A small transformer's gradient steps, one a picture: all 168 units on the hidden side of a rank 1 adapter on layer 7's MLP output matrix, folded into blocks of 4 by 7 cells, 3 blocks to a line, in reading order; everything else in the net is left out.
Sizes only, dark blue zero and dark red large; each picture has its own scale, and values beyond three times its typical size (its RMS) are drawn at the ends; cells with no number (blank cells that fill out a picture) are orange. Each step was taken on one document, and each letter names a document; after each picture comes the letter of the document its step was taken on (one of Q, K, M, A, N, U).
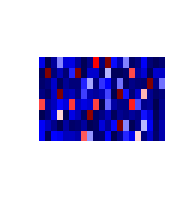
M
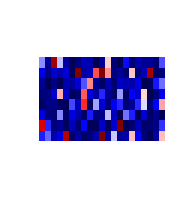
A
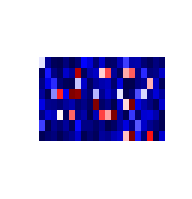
M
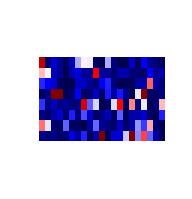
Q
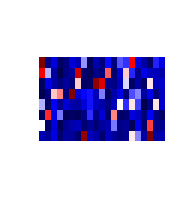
M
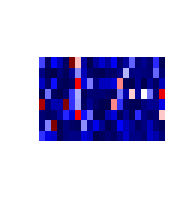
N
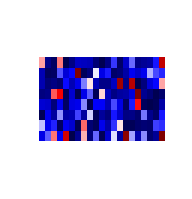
A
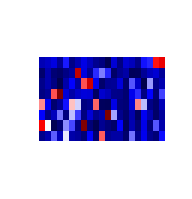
A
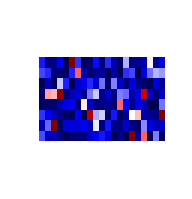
Q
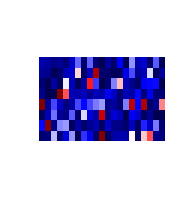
Q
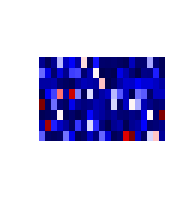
Q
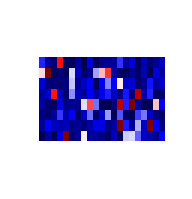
M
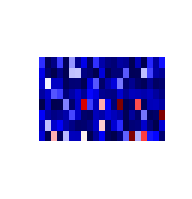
Q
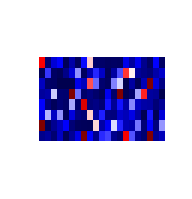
M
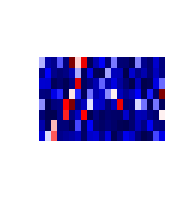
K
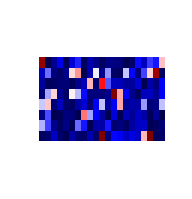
Q
